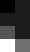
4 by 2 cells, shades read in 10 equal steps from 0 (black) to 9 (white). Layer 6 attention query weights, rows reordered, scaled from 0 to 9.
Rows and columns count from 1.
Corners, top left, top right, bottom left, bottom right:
0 1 9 4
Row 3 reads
3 1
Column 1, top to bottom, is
0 1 3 9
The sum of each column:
13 7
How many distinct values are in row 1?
2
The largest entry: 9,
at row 4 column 1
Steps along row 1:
up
